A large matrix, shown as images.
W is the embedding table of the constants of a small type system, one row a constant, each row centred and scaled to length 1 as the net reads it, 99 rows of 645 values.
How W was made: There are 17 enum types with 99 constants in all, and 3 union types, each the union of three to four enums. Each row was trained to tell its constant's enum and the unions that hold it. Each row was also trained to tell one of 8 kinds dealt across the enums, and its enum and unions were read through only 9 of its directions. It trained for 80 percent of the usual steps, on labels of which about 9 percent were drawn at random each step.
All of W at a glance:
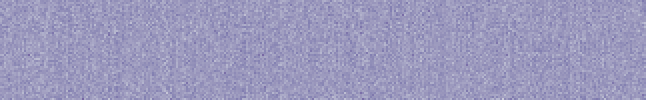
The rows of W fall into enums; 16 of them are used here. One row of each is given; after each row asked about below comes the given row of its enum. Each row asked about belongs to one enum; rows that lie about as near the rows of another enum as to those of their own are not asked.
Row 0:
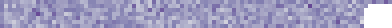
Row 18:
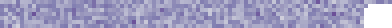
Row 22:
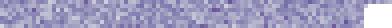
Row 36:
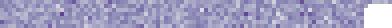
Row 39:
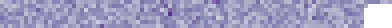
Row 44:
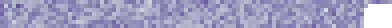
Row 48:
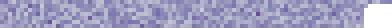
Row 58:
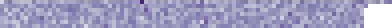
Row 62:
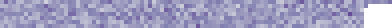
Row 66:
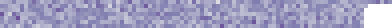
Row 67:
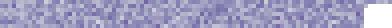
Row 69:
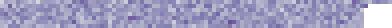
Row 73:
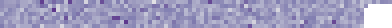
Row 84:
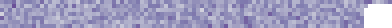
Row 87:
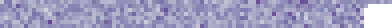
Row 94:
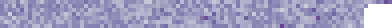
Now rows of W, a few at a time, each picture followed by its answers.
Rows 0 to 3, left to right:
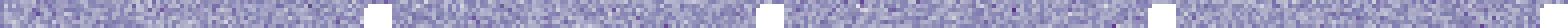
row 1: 94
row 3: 84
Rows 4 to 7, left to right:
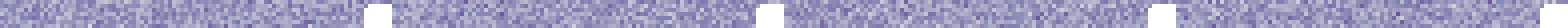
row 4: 48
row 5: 67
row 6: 94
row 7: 62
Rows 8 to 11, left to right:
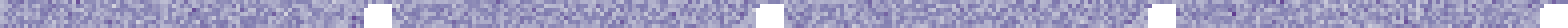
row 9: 69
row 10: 69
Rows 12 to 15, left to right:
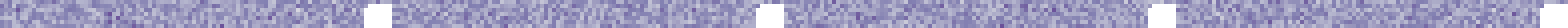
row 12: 36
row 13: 48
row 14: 84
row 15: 58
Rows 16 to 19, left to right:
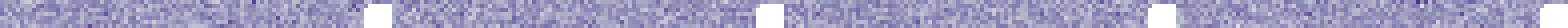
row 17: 87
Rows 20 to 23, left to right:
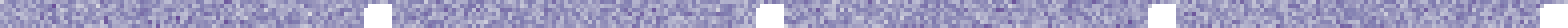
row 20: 67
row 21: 48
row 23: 22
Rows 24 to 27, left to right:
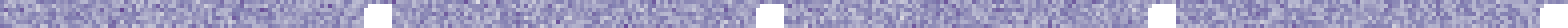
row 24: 0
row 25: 0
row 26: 22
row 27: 0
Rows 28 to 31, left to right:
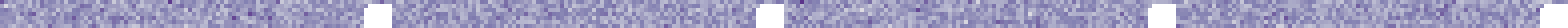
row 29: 39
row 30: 84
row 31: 94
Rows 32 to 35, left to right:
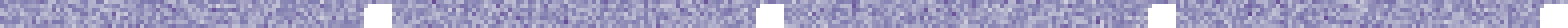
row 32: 22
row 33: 62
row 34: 44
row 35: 36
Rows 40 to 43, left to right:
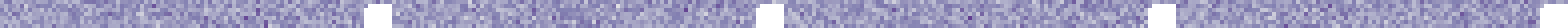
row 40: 84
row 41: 22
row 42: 87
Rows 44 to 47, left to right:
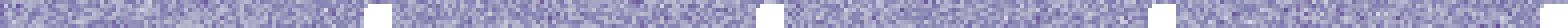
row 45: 58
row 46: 62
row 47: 87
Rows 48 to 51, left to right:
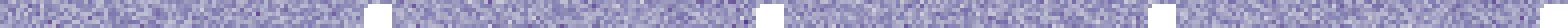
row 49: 22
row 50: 84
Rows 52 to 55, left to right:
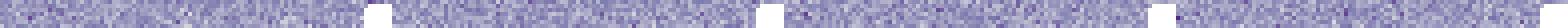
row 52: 44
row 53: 67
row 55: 39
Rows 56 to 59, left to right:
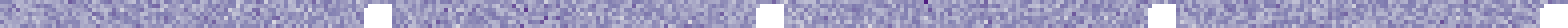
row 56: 62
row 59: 48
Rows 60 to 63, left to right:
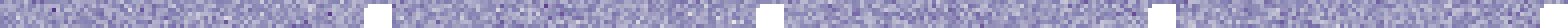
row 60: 39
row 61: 39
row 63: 36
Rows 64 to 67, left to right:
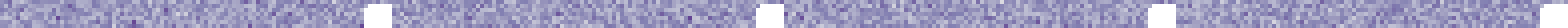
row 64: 36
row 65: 94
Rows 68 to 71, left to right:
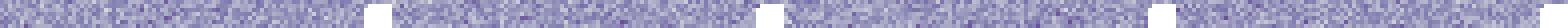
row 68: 39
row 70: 84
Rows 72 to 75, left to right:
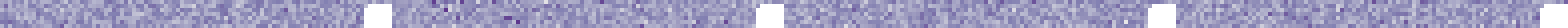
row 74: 67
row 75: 73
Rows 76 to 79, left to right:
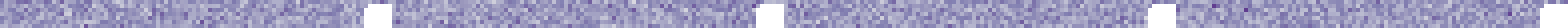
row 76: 48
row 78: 48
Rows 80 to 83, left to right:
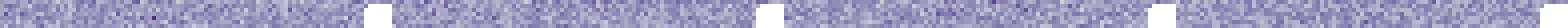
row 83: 62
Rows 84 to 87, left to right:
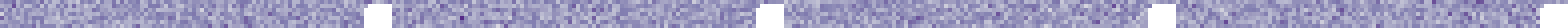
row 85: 44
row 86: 69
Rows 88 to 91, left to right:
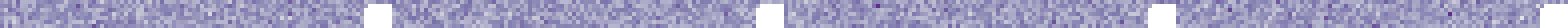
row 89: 87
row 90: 0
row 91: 73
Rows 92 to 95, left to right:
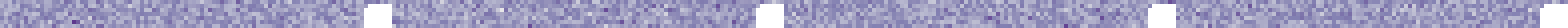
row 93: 22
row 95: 62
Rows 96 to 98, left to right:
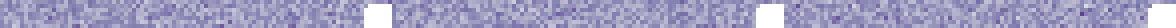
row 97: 39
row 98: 69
